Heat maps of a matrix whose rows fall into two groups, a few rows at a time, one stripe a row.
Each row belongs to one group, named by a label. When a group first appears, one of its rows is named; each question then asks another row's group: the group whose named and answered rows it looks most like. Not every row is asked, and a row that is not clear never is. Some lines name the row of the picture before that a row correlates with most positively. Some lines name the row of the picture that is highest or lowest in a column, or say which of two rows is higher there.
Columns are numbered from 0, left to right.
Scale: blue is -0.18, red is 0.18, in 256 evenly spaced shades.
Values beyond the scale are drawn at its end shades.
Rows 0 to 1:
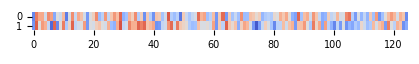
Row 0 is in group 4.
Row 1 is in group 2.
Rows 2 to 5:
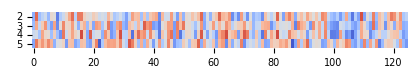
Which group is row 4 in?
2
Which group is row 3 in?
2
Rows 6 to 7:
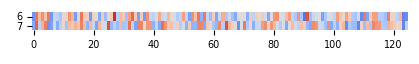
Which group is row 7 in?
2
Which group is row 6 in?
4
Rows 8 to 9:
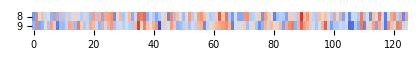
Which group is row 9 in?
2
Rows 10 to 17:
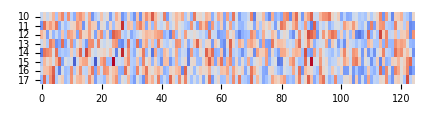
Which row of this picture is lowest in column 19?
11
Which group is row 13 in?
2
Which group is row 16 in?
2
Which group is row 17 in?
2
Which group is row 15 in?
4
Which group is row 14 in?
4
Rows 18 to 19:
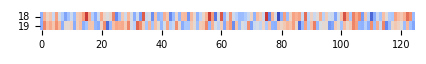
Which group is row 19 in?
4
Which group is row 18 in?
4
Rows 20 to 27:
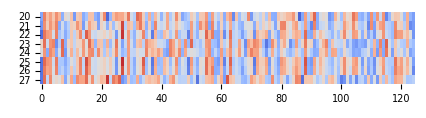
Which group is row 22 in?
4
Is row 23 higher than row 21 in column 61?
Yes
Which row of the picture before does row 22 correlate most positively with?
18
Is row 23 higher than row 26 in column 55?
No
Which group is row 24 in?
2
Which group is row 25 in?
4
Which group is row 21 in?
4
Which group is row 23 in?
2
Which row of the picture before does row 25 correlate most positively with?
18
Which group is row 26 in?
4
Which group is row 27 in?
2
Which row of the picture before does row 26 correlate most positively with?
18
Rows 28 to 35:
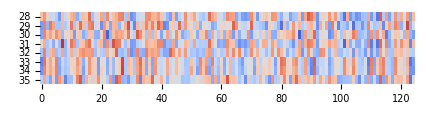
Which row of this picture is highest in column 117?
30
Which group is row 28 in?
2
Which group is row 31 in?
2
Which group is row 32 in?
2
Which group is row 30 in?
4
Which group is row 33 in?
4
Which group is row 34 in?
4
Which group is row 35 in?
2
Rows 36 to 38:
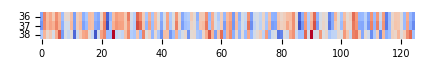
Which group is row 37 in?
4
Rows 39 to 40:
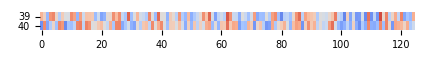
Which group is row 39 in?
2
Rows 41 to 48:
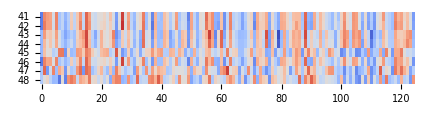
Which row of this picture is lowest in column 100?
45
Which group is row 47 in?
2
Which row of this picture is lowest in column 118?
48
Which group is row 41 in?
4
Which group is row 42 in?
4
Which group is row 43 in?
4
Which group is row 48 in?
2
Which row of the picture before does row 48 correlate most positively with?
39
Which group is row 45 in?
2
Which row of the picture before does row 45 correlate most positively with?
40
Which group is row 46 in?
4
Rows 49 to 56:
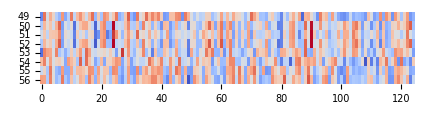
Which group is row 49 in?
2
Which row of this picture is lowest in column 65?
54
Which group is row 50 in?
4
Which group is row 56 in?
2
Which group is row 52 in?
4
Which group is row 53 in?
4
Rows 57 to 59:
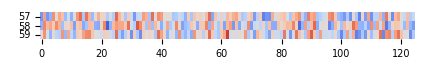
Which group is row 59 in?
2
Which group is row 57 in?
2
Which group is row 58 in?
4
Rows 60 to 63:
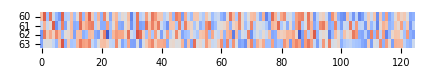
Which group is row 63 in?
2
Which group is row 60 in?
2
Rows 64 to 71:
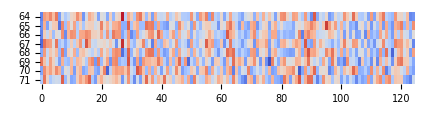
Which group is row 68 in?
2
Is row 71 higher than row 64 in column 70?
Yes
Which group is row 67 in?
4
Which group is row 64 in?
4
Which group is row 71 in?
2
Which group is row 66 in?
2
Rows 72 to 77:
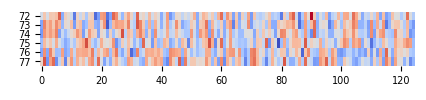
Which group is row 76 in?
2
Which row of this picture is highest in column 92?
75
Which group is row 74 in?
4
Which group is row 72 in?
4
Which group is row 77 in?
2
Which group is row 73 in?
4
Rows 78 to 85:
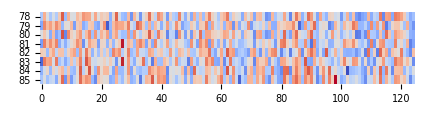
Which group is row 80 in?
2
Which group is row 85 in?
2
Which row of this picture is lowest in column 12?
82
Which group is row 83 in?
4
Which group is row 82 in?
2
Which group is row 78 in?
2
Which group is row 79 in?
4
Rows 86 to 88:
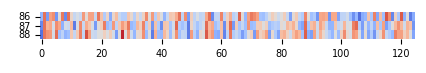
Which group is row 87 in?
4
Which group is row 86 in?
2
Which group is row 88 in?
4
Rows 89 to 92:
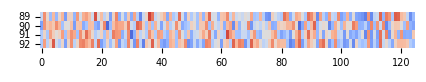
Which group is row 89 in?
2
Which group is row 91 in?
2
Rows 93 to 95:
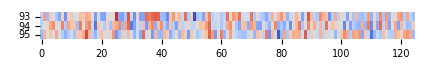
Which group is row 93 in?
2
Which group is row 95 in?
4
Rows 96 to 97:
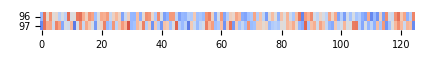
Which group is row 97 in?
4
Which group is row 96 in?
2
